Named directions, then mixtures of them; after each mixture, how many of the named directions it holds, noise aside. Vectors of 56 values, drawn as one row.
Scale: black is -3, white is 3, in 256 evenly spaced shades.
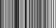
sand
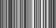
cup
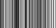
one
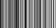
two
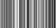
two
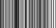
one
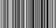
one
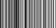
two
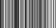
one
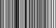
one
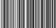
two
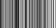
one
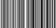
two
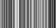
two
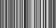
one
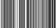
one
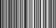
two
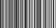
two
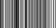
one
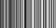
two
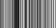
one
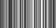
one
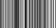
one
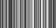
one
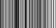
one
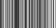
one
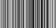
one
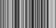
two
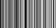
two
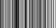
one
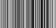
one
